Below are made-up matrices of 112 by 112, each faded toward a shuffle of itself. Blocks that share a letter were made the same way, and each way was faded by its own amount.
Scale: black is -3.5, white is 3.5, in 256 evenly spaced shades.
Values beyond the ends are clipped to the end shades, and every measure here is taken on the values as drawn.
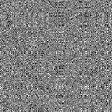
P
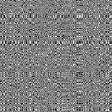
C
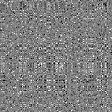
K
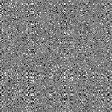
P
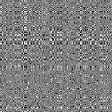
C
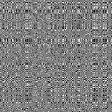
C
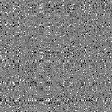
K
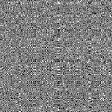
P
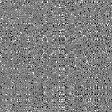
K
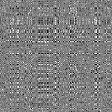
C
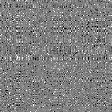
K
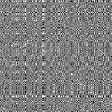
C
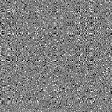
P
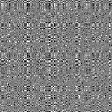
C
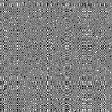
C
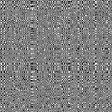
C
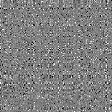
K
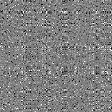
K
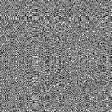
P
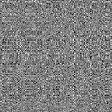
P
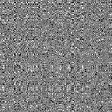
P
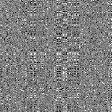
P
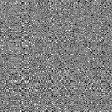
P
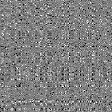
K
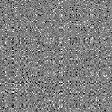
K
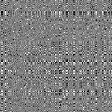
C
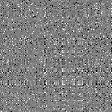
K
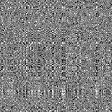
P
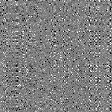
K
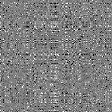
K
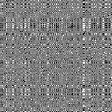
C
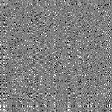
K
